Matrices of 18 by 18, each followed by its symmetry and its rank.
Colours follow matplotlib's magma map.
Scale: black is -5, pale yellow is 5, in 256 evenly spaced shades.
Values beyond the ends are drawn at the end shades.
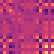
symmetric, rank two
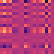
neither, rank one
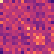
symmetric, rank three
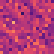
antisymmetric, full rank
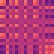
symmetric, rank one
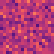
antisymmetric, full rank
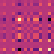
symmetric, rank one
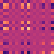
symmetric, rank one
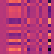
neither, rank one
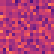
antisymmetric, full rank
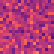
antisymmetric, full rank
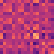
symmetric, rank three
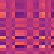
neither, rank one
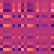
neither, rank one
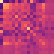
symmetric, rank three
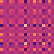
symmetric, rank one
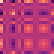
symmetric, rank one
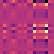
neither, rank one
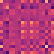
symmetric, rank two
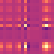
symmetric, rank one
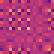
symmetric, rank two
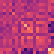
symmetric, rank three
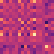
symmetric, rank two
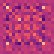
symmetric, rank three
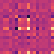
symmetric, rank two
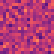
antisymmetric, full rank
